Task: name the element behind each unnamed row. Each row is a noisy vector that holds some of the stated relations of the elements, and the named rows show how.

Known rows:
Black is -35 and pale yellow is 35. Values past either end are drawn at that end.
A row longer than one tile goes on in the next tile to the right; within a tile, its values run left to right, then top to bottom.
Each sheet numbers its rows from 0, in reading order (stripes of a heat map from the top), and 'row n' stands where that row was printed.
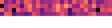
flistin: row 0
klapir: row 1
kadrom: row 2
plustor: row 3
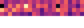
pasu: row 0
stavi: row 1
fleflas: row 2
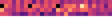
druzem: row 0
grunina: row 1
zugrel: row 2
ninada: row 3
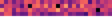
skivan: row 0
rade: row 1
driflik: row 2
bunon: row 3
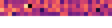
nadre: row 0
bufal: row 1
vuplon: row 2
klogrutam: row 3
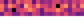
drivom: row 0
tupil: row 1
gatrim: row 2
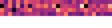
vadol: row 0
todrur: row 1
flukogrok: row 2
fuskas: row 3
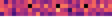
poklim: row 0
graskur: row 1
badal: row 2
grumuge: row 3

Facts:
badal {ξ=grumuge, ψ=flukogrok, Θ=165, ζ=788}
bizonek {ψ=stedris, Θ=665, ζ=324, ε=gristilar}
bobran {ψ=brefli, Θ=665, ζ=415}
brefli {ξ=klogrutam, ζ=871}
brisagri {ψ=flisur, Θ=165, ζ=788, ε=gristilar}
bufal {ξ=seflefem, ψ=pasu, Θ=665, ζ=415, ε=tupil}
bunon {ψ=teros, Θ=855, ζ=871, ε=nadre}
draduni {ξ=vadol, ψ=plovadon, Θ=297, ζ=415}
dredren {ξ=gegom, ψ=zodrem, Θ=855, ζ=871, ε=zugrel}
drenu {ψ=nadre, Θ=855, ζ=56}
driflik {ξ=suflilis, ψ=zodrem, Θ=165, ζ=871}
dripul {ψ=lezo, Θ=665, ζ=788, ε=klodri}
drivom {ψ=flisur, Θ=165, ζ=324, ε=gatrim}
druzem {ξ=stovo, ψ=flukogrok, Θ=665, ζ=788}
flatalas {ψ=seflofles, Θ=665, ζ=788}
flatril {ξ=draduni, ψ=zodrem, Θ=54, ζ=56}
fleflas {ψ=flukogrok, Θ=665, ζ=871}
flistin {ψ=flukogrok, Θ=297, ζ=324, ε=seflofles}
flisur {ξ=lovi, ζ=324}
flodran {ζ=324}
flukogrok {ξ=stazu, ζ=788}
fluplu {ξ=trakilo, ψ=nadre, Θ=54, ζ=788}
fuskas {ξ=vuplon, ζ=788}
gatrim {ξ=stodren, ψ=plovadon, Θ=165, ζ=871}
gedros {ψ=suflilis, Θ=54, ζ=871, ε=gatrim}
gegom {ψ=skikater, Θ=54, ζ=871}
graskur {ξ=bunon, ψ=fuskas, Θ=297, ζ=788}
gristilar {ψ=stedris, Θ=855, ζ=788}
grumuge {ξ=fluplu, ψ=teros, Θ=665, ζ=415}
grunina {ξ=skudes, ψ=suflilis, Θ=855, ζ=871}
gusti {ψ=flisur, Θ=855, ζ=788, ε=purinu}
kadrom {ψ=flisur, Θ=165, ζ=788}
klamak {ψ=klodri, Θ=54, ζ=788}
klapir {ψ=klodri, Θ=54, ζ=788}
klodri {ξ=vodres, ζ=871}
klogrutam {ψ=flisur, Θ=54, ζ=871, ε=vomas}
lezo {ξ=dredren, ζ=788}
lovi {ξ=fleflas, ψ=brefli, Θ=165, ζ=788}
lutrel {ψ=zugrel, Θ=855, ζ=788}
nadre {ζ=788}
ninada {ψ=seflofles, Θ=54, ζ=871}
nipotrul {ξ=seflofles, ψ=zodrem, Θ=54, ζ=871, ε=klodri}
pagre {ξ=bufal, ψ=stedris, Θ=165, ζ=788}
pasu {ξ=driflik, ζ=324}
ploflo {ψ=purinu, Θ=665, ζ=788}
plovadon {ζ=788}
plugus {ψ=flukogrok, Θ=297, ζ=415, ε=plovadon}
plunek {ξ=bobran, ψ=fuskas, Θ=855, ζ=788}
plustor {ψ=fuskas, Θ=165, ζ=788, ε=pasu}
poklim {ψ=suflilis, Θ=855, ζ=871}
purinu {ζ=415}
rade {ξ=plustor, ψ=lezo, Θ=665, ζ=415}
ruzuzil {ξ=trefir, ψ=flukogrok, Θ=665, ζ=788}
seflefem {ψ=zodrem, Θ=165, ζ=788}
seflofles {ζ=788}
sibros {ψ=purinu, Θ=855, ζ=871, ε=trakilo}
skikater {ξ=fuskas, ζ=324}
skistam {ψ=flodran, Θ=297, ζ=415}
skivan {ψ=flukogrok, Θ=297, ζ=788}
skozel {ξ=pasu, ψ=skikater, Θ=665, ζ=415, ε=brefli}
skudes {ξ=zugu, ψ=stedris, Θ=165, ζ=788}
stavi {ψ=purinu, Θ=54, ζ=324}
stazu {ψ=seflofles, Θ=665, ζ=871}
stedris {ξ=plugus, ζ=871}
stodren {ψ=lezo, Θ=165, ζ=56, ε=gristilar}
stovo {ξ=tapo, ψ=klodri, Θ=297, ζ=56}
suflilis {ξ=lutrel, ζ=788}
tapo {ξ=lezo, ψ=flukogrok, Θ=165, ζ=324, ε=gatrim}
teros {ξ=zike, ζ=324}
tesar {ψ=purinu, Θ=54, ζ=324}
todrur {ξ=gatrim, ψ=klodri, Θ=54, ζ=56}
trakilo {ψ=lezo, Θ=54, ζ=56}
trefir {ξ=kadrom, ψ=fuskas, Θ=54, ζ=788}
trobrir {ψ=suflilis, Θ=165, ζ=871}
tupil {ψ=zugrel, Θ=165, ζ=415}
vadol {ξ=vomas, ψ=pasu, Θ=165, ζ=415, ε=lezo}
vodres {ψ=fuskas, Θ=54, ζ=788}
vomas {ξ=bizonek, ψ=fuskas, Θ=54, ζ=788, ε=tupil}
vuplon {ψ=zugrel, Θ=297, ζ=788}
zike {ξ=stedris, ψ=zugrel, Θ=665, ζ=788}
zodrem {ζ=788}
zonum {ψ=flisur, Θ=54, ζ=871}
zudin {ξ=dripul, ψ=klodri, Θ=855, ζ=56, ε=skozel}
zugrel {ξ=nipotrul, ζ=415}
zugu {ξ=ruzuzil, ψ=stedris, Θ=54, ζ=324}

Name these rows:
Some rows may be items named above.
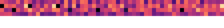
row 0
tapo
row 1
suflilis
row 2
vadol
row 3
stodren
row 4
trobrir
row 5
skistam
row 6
gusti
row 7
purinu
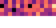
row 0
vadol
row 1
lezo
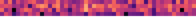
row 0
dripul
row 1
zugu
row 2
vodres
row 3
trakilo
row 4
plugus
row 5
poklim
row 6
gusti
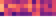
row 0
trakilo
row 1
vuplon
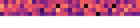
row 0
zonum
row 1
sibros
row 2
badal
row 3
ruzuzil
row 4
draduni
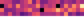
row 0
vomas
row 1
plustor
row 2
pasu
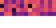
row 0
flistin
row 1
druzem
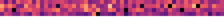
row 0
brisagri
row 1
stazu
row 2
fluplu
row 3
plovadon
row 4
bizonek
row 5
nipotrul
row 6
dredren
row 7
plunek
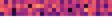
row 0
drenu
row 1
skudes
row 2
gedros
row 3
fleflas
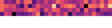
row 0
plugus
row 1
flodran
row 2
trefir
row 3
stovo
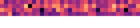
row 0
zodrem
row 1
zudin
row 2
tupil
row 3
seflefem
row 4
brisagri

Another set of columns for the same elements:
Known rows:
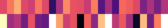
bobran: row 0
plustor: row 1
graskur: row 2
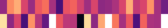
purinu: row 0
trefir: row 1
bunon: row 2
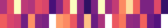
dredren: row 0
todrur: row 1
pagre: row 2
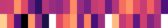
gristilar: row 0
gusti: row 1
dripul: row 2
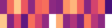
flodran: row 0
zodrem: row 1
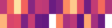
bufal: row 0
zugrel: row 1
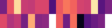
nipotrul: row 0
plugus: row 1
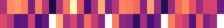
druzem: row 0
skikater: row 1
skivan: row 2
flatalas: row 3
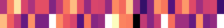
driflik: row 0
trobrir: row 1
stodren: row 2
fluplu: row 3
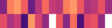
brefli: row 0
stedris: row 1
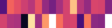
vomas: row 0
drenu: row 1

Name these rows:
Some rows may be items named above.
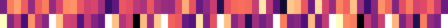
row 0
pasu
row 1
seflefem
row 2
vodres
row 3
plunek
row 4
fleflas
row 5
flukogrok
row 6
stodren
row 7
trakilo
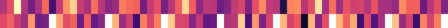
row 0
zudin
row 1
vadol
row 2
fuskas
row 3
bufal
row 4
klogrutam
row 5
stazu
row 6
kadrom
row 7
fuskas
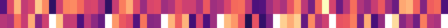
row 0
gedros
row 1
seflefem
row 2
trobrir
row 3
kadrom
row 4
brisagri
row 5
gatrim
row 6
zonum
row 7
suflilis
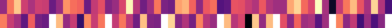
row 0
stovo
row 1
fuskas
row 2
grunina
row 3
suflilis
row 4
vodres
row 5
tapo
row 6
flistin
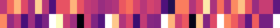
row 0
flistin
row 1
bizonek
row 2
vuplon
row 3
stazu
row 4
skudes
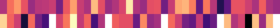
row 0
tupil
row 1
drivom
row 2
sibros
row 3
badal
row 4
vodres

